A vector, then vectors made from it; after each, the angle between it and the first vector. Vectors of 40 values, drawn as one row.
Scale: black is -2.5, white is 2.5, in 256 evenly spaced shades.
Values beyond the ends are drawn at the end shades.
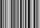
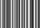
nearly opposite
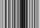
orthogonal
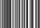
nearly opposite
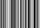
nearly parallel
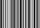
nearly parallel
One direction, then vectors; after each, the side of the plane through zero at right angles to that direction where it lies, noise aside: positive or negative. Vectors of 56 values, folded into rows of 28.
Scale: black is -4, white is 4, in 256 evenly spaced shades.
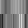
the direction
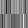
positive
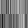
positive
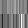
positive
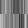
negative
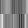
negative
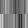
negative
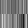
negative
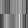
positive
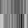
negative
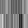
negative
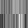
positive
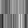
positive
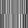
positive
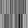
negative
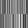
positive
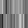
positive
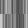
negative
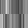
negative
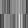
positive
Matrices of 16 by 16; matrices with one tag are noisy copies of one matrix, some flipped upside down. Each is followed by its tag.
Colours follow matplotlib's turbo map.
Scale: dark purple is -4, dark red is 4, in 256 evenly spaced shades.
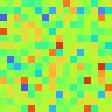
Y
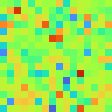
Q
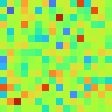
Q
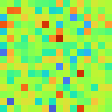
Q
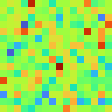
Y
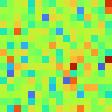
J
